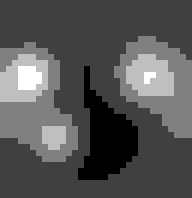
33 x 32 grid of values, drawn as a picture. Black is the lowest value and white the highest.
Bumps: three. Ninth with the lowest average: bottom middle. Calmest part: top middle. Stripes: none.
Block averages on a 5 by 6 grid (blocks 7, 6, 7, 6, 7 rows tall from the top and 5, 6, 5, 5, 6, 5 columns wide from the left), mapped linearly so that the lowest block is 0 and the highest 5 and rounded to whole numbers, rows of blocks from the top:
2 2 2 2 2 2
5 4 2 2 5 4
5 4 1 1 4 4
3 4 2 0 1 3
2 2 1 1 2 2
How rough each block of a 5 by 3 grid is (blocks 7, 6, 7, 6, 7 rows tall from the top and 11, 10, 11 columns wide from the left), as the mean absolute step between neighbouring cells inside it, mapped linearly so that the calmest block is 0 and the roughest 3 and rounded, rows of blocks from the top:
0 0 0 / 3 1 2 / 2 2 2 / 2 1 1 / 0 1 0
